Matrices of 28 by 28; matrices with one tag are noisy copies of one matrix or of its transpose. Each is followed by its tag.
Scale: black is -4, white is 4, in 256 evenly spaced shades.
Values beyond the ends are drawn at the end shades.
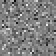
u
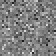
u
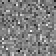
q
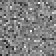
q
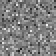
q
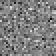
q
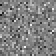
u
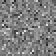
u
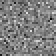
q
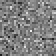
q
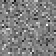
u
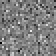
q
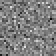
q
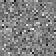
u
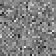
u
